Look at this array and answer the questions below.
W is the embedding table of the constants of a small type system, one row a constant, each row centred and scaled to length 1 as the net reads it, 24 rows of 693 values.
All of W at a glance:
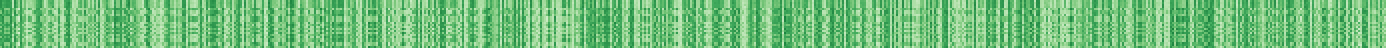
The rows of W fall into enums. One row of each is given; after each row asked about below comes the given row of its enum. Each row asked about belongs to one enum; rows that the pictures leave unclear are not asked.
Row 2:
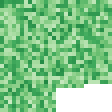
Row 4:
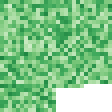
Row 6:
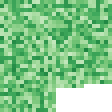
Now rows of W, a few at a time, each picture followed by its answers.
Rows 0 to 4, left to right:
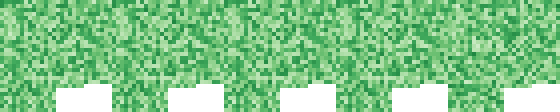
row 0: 2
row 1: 2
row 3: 2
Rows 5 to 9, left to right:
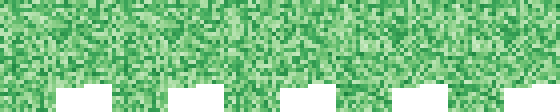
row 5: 6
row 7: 2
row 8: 4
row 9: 4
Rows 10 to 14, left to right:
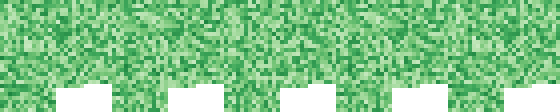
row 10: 4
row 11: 6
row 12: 2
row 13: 6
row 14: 4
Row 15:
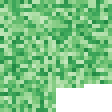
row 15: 6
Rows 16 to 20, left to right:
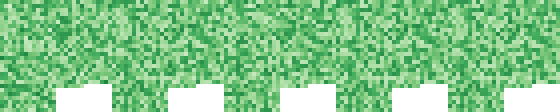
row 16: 4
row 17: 2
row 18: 6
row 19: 2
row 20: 2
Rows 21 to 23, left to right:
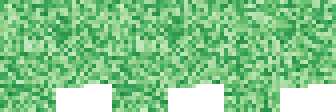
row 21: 4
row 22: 4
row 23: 6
